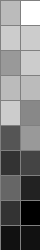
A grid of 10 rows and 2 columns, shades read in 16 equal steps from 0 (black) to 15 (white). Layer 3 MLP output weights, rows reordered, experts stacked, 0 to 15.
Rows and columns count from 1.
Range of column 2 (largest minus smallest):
15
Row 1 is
11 15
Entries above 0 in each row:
2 2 2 2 2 2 2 2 1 2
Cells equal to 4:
1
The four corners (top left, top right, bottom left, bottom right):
11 15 1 1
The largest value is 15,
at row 1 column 2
